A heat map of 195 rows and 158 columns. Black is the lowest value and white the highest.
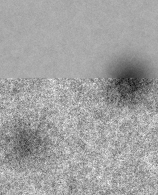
Most values sit high, with a long tail of low ones. There are two dips. A horizontal seam about 40% of the way down splits the table, and the top part is calmer. The middle right is the ninth with the lowest average. No single row or column stands out from its neighbours. There are no regular stripes.
